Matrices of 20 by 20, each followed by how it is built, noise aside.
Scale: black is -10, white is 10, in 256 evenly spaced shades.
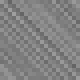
Toeplitz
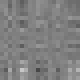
low rank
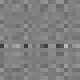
low rank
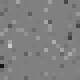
sparse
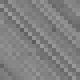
Toeplitz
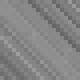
Toeplitz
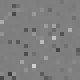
sparse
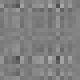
low rank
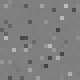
sparse
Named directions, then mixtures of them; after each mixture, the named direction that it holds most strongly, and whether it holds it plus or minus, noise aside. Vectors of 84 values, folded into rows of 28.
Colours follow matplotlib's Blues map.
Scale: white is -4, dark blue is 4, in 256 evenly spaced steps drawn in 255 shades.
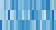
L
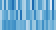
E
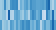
L, plus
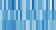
E, plus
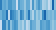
L, minus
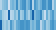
L, plus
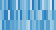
E, plus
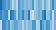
L, minus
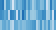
L, minus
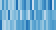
E, minus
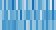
E, plus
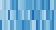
L, plus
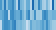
E, plus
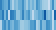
L, minus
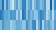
E, minus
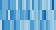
L, minus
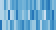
L, plus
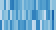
L, plus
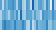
E, plus
